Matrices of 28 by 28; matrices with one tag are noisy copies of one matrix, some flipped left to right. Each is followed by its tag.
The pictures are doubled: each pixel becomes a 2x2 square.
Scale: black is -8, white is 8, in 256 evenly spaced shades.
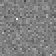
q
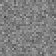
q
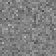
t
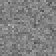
t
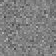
q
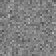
q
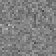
t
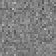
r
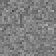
t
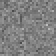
t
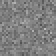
r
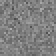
r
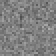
t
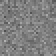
q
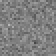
t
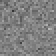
t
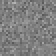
r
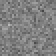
t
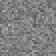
t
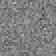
r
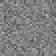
q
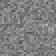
t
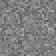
t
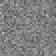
q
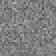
r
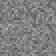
t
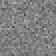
r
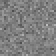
t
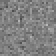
t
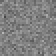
q
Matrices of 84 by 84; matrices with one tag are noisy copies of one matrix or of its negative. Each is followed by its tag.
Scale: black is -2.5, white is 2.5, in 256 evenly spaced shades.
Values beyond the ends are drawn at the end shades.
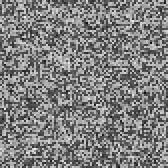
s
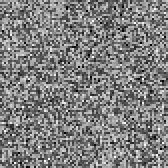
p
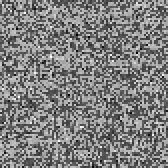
s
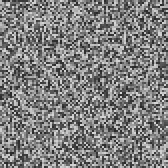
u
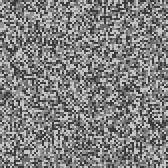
u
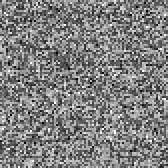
s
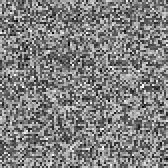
s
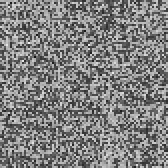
p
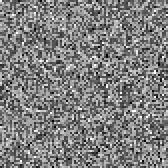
u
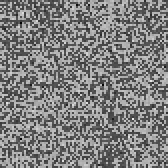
p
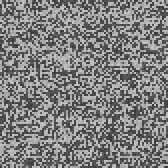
s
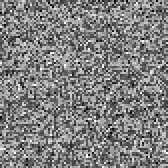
s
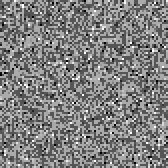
u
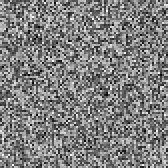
u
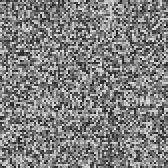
p
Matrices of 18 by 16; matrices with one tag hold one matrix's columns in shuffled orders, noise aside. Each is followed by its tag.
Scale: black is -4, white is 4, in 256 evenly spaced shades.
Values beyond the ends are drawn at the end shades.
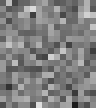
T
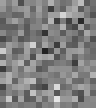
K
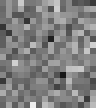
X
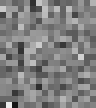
T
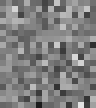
T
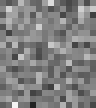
T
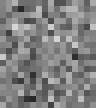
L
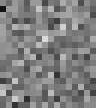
L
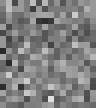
K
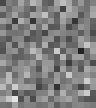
K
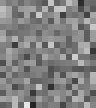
T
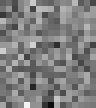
T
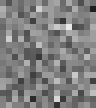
L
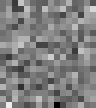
T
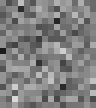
K
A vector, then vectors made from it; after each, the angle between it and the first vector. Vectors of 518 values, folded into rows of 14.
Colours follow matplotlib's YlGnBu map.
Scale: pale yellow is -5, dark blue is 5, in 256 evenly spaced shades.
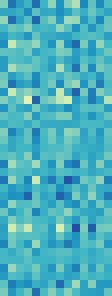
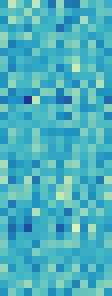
nearly opposite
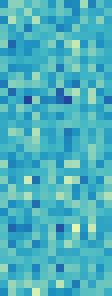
nearly opposite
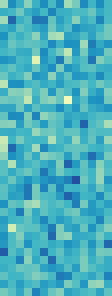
partly aligned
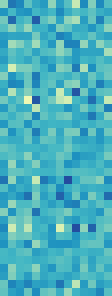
nearly parallel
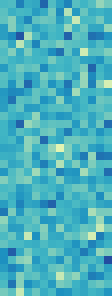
orthogonal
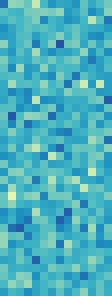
partly opposed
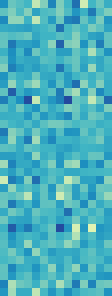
nearly opposite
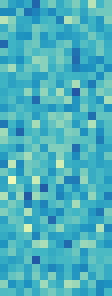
partly aligned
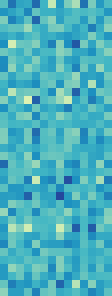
nearly parallel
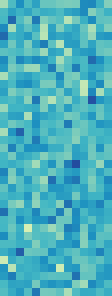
partly aligned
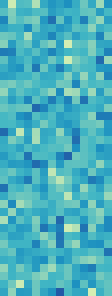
partly opposed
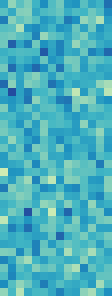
partly opposed
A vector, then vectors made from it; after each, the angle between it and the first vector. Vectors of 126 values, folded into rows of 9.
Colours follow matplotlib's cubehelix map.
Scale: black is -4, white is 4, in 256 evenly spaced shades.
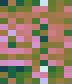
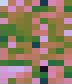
nearly opposite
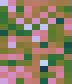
partly opposed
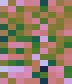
nearly opposite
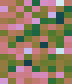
orthogonal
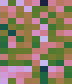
nearly opposite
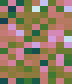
partly aligned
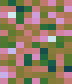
orthogonal
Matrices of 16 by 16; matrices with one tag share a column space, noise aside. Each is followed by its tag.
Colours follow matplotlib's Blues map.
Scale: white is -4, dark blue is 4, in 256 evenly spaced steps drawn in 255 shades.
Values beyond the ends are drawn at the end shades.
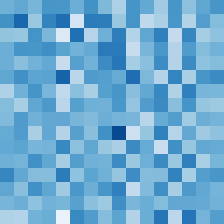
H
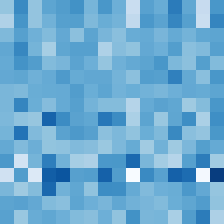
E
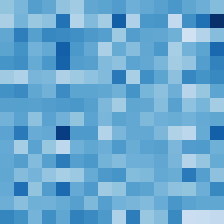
H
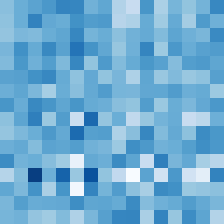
E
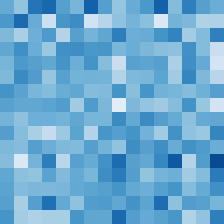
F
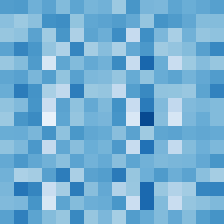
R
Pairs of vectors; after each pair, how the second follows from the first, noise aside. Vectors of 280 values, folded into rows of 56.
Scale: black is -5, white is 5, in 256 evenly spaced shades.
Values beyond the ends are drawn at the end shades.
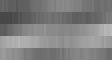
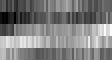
scaled up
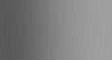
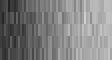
scaled up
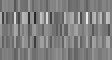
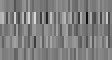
sign-scrambled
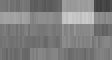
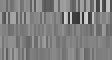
sign-scrambled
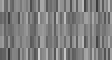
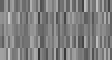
negated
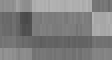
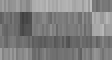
copied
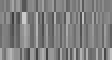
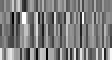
scaled up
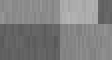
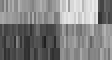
scaled up
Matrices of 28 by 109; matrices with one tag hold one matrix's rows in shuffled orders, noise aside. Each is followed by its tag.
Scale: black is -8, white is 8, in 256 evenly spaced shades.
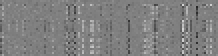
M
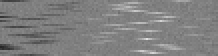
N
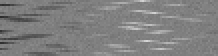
N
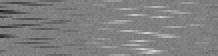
N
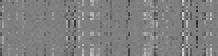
M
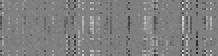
M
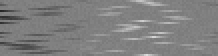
N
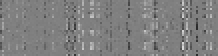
M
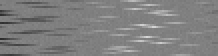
N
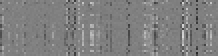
M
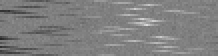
N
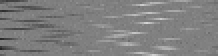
N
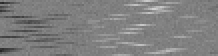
N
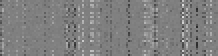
M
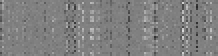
M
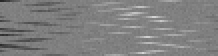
N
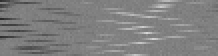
N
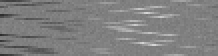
N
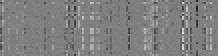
M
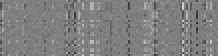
M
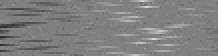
N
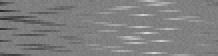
N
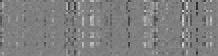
M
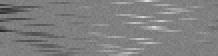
N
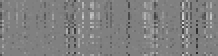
M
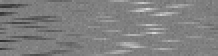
N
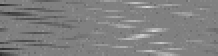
N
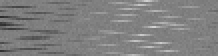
N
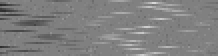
N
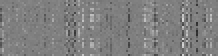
M
